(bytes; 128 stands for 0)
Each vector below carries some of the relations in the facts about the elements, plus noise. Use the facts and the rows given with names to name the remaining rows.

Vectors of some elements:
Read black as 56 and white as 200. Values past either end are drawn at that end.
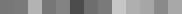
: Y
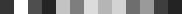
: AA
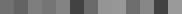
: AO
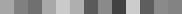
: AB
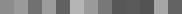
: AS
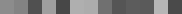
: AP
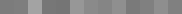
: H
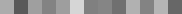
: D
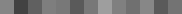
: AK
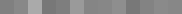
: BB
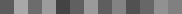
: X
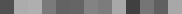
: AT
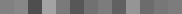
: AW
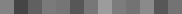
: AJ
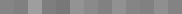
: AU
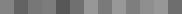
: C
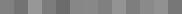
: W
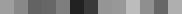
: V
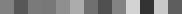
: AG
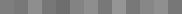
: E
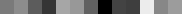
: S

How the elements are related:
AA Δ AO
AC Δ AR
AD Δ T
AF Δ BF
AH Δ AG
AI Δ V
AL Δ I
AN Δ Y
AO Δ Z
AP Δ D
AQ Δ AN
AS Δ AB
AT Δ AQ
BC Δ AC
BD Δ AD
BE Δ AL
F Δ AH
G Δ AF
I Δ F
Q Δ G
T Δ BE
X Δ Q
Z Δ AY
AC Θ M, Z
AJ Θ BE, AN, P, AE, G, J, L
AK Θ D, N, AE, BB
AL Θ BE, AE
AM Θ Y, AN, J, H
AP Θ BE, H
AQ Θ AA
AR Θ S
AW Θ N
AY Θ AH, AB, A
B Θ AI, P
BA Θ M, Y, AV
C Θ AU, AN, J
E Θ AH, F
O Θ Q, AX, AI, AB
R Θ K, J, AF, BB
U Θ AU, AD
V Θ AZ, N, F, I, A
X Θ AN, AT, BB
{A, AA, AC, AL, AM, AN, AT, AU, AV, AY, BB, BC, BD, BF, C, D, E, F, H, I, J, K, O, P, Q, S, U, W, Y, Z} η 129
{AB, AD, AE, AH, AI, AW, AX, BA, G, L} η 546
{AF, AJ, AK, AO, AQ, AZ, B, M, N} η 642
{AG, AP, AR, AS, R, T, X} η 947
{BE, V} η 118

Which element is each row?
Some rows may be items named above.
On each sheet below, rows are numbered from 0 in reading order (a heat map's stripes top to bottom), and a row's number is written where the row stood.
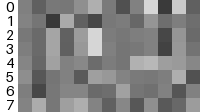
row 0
AG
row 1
BA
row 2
F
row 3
F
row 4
BF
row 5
AL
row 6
M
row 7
AX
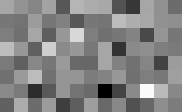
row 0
BD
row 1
AY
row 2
F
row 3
AD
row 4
AF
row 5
Q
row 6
AR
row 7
X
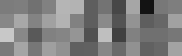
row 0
AH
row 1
AX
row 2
BE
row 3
G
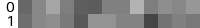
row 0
Z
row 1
BC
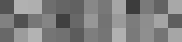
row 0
AT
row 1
AC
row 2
AN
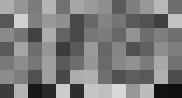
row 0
T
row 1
AI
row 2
BA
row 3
X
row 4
R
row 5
AP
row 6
AQ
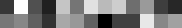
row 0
AA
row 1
S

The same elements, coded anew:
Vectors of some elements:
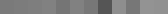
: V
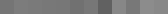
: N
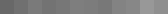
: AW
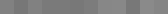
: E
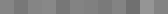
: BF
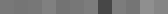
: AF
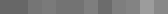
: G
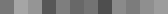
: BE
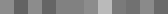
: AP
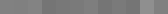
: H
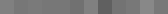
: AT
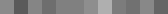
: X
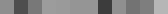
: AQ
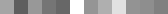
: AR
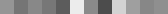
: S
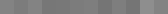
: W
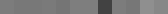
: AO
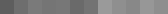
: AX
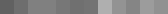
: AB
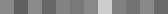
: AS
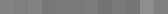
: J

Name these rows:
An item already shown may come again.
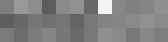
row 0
F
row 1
AI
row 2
Q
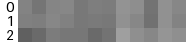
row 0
AY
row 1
D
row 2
AX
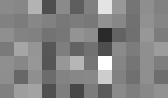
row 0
T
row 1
D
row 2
AC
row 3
BE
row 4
AG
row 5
R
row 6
BD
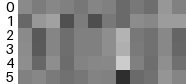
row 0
Y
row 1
AD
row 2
X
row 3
X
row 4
R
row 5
M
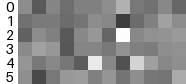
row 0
X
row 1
BA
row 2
AH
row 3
AL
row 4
S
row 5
AA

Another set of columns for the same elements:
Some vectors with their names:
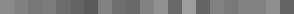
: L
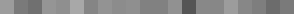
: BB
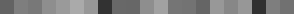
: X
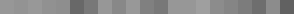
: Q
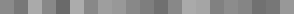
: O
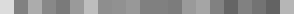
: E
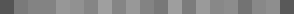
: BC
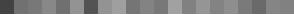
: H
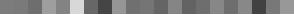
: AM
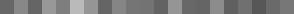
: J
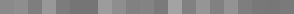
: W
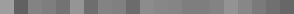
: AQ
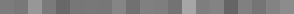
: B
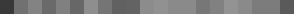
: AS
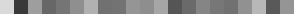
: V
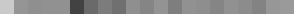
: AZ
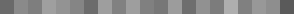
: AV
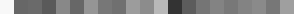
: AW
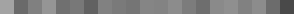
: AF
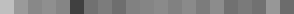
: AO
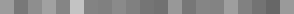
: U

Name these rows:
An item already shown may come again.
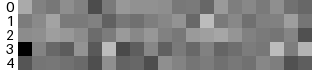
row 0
D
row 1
AI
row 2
Q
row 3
T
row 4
AR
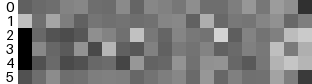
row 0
M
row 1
AB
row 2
AL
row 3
T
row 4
BE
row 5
AX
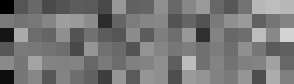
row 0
BE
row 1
R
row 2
AD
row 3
AR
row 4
AI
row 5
AP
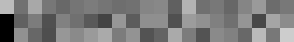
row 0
AB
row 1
AP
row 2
BD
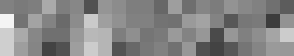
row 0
Y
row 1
AY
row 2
F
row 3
AH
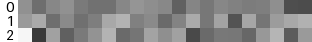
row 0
BF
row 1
I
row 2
V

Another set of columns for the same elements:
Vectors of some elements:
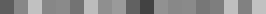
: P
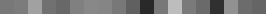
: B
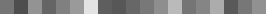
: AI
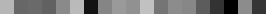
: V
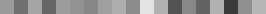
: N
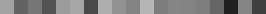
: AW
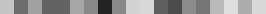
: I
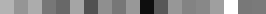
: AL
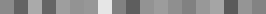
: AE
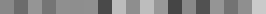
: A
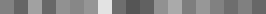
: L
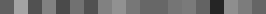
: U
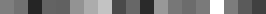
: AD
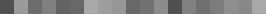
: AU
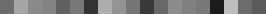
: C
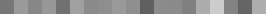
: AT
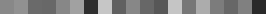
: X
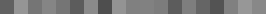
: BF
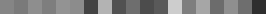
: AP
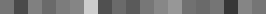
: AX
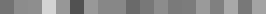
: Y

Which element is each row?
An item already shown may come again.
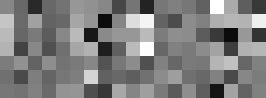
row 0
T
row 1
F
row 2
V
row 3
AH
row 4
BD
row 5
AX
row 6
AY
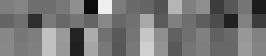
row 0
R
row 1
AR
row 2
M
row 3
M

